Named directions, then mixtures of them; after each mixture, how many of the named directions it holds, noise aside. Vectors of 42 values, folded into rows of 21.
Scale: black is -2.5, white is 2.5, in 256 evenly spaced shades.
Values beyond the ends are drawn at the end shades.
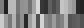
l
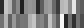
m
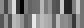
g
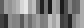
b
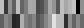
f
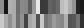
one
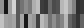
one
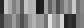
two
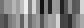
one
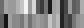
one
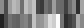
three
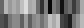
one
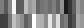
two
